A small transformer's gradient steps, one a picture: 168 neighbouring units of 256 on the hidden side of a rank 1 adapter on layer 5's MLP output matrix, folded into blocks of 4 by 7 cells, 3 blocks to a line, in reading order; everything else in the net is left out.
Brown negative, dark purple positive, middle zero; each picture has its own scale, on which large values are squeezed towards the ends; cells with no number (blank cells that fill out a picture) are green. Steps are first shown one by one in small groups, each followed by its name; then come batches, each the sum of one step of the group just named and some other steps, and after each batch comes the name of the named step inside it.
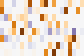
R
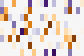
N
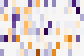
N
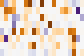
N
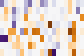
N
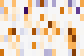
N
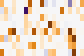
N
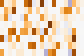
N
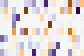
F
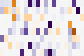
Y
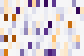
Y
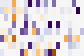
Y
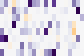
Y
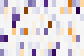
F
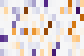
F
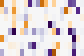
Y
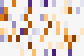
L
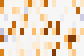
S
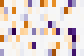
L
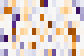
L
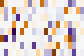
S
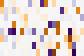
S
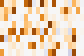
L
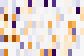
L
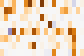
L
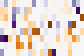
L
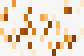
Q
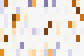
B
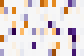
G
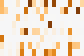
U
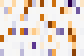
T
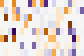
G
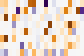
U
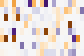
G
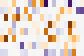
T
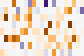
Q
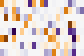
G
